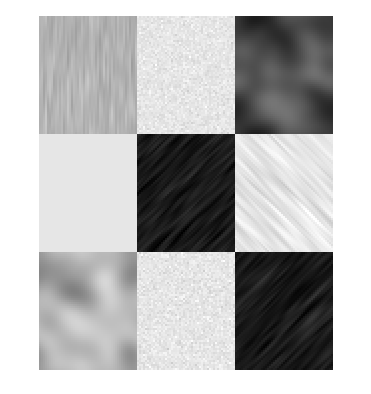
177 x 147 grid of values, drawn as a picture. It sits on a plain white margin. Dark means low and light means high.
It is made of 3 by 3 panels. Panel 1,1: high, streaked downward, faint in contrast. Panel 1,2: very high, fine-grained, faint in contrast. Panel 1,3: low, smooth. Panel 2,1: very high, flat. Panel 2,2: very low, slanting up to the right, faint in contrast. Panel 2,3: very high, slanting down to the right, faint in contrast. Panel 3,1: high, smooth. Panel 3,2: very high, fine-grained, faint in contrast. Panel 3,3: very low, slanting up to the right, faint in contrast.
